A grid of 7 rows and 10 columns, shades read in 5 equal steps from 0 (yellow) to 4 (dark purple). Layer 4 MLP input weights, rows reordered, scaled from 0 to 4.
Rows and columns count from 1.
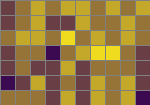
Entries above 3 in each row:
0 0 0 1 0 1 1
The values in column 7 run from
0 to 2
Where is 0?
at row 3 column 5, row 4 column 7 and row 4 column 8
